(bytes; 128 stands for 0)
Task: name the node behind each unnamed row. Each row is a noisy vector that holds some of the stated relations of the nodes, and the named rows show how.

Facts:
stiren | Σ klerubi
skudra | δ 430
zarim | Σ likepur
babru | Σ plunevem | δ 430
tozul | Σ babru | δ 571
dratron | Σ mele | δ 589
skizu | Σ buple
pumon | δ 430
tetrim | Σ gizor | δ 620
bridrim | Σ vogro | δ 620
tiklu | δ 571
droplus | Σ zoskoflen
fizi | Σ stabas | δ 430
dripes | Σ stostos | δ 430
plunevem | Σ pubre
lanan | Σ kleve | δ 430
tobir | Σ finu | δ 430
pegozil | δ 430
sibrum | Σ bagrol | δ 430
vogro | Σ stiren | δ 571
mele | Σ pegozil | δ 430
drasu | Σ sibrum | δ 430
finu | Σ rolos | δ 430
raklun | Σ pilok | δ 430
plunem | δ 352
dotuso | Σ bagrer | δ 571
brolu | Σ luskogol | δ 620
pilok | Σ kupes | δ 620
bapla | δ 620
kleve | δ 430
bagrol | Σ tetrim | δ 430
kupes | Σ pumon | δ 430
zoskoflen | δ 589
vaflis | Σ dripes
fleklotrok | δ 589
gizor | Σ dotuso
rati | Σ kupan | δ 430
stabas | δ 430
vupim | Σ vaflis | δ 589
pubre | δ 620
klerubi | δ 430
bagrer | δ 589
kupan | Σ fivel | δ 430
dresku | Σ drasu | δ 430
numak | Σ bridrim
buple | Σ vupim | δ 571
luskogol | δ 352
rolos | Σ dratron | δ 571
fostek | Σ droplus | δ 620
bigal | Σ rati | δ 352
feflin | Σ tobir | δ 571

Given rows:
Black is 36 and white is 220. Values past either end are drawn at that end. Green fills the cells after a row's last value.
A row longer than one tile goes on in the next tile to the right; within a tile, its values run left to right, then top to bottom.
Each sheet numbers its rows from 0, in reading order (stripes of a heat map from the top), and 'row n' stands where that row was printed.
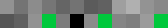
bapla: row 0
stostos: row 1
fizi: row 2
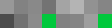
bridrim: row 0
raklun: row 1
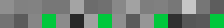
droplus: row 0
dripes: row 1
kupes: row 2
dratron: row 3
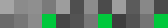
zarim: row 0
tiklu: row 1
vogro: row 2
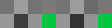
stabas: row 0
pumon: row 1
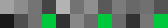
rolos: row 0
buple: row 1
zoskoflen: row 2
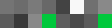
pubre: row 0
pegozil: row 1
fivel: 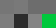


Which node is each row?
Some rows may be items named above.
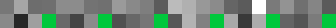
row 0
dripes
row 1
vaflis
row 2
vupim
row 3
skizu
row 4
drasu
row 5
fleklotrok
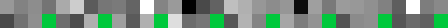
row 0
bridrim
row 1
finu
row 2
dresku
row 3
bagrer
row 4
skizu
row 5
tetrim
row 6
bigal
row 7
mele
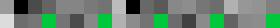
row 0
bagrer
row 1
stiren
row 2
dotuso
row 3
vaflis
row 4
numak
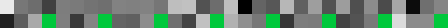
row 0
feflin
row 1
likepur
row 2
plunem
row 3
tobir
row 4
dotuso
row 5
tozul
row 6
tiklu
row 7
gizor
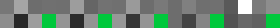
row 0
dripes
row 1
klerubi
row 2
pumon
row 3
luskogol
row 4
mele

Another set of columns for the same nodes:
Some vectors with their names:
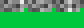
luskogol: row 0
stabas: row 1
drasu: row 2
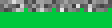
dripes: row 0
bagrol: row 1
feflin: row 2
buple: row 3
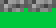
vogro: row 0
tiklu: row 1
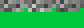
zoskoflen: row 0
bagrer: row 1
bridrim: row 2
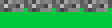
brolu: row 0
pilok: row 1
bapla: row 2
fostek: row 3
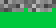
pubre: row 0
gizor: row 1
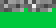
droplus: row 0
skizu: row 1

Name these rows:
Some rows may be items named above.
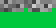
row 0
pubre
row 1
dratron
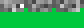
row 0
tobir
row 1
vogro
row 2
stiren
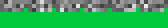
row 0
rolos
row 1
dresku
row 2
feflin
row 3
dotuso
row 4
klerubi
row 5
skizu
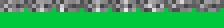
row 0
gizor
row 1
bagrol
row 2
buple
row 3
sibrum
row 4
drasu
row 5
mele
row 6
numak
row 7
tiklu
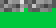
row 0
plunem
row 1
tozul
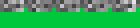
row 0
vaflis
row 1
tetrim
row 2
zarim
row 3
fleklotrok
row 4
stostos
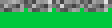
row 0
raklun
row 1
bigal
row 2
vupim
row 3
plunem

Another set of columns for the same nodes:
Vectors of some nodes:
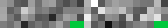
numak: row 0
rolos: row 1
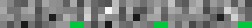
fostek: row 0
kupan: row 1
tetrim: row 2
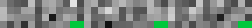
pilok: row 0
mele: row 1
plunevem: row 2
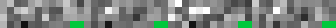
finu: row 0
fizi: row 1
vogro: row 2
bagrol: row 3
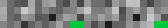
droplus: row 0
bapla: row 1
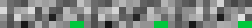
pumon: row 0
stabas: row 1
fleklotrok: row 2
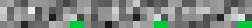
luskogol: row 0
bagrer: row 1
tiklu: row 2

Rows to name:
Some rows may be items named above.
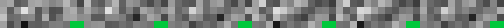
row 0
tobir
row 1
gizor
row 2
skizu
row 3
stiren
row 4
stiren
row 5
skizu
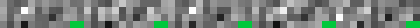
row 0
dresku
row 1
pegozil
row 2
drasu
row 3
klerubi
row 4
bigal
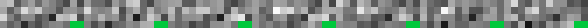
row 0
feflin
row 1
pubre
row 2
tiklu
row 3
buple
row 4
dotuso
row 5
raklun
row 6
bridrim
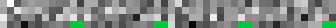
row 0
rolos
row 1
tozul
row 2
dratron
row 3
pubre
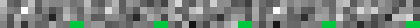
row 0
sibrum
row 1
gizor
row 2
bridrim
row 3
dresku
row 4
feflin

